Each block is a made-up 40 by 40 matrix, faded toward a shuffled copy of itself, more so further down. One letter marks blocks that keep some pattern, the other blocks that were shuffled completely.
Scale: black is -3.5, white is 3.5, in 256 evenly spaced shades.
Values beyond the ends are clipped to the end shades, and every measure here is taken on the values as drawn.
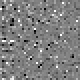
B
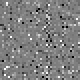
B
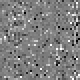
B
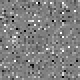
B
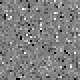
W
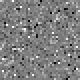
W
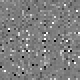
B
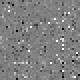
B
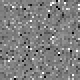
W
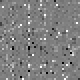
B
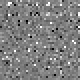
B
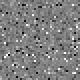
W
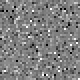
W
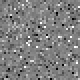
W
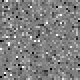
W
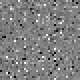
B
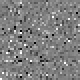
B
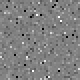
W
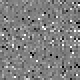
B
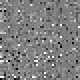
B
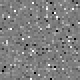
W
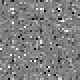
B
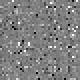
B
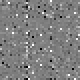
B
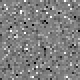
W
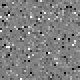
W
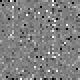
B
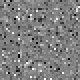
B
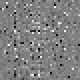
B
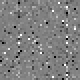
B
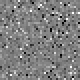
W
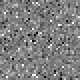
W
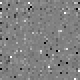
B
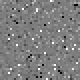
W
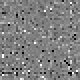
B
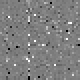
B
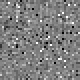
B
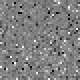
W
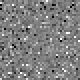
W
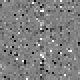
B
